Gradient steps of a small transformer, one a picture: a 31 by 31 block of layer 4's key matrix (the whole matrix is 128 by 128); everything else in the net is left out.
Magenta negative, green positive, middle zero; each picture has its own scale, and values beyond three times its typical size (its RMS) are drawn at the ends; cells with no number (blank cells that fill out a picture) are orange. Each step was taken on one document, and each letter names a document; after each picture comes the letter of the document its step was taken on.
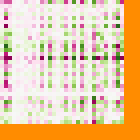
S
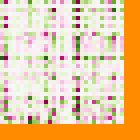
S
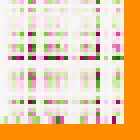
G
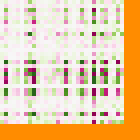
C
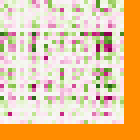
C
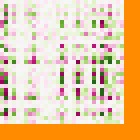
C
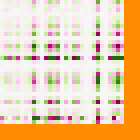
G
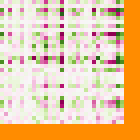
C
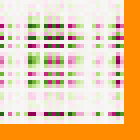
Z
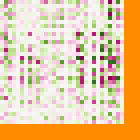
Z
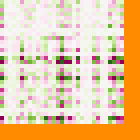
Z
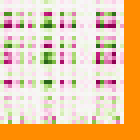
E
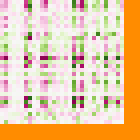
S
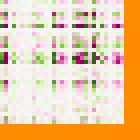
E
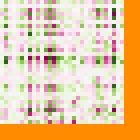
S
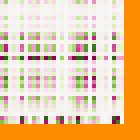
Z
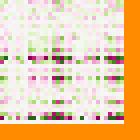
Z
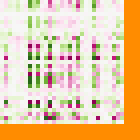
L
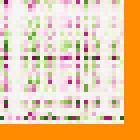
L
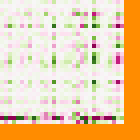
E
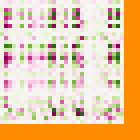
S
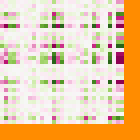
E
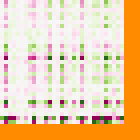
L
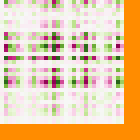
Z
